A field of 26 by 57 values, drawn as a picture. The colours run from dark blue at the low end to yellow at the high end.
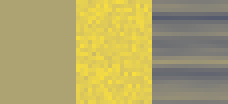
The table splits into one row of 3 panels. Panel 1,1: high, flat. Panel 1,2: very high, fine-grained, faint in contrast. Panel 1,3: middling, streaked across.
